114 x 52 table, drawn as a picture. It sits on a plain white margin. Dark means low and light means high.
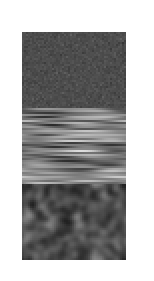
It is made of 3 by 1 panels. Panel 1,1: low, fine-grained, faint in contrast. Panel 2,1: middling, streaked across, strong in contrast. Panel 3,1: low, blotchy.
